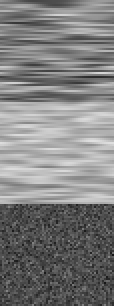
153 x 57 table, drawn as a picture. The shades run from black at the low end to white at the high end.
The table splits into 3 rows of 1 panel. Panel 1,1: middling, streaked across, strong in contrast. Panel 2,1: high, streaked across. Panel 3,1: low, fine-grained.
